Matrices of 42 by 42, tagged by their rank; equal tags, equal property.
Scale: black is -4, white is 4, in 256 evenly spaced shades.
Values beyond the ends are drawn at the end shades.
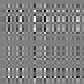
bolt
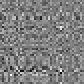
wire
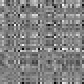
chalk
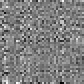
wire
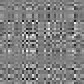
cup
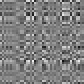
cup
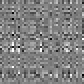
chalk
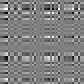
bolt
